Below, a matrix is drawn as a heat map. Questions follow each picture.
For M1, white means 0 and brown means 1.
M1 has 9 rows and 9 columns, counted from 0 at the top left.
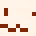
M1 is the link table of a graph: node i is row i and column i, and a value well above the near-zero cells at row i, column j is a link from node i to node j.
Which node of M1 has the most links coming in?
node 1
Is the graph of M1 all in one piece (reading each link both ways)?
yes
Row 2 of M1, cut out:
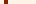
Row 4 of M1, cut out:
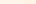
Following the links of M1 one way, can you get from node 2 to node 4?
no
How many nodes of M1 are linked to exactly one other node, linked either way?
4
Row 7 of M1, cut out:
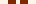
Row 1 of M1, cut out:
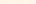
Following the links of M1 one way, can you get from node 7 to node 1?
yes
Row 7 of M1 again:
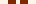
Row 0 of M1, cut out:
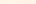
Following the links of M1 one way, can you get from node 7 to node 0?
yes
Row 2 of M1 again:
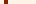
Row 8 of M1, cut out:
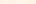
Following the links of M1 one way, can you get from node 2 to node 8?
no
